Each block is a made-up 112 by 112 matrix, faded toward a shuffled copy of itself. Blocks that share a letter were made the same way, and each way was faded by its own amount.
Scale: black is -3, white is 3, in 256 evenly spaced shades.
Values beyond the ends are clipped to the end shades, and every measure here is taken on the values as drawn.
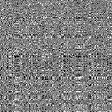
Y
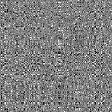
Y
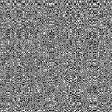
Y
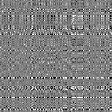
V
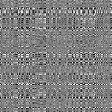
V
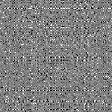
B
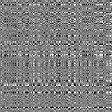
V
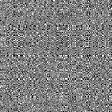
Y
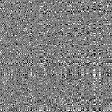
B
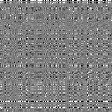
V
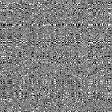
B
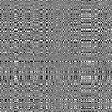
V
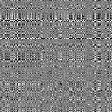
V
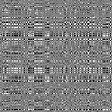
V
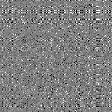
B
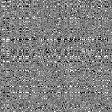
B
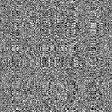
Y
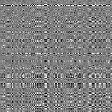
V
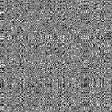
B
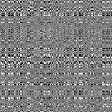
V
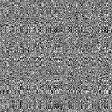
Y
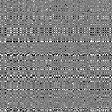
V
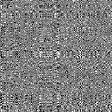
Y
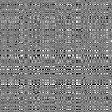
V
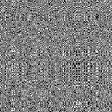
Y
